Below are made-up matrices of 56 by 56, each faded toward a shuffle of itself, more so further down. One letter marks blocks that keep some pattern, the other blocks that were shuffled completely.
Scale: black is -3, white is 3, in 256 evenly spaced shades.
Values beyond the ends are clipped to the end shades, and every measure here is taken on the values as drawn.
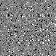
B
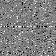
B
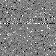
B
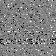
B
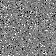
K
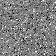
K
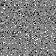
B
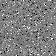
K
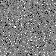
K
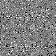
B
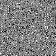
B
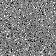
K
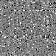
B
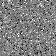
K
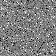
K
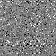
B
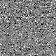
B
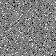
K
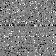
B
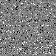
B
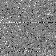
B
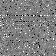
B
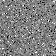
K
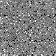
B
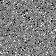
K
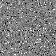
B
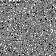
B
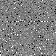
B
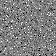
K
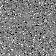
K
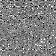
B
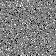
K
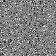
B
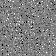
K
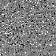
B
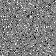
B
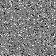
B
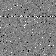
B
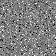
K
